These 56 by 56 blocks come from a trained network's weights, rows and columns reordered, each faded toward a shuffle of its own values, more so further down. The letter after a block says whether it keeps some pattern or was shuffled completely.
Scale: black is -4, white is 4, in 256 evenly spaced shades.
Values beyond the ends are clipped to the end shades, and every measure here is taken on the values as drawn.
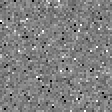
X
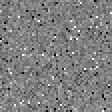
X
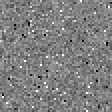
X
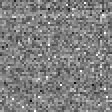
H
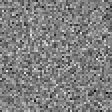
X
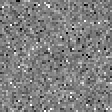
X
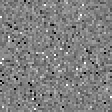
X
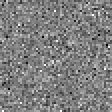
X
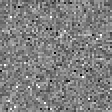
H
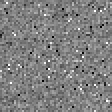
X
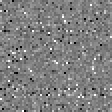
H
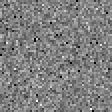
X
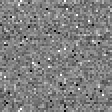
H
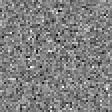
X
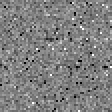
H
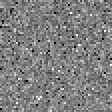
X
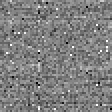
H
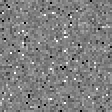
X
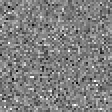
H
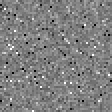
X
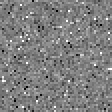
X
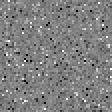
X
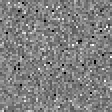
X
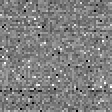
H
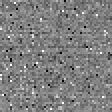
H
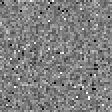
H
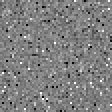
X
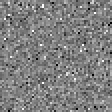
X
